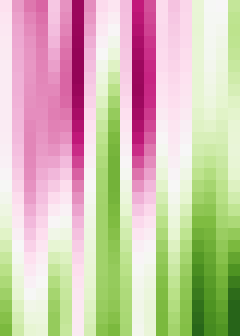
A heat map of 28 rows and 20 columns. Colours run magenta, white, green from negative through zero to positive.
On average the colour sits 50% of the way up the scale. Streaks run downward. The halves do not mirror each other. There is an overall slope up to the bottom right.
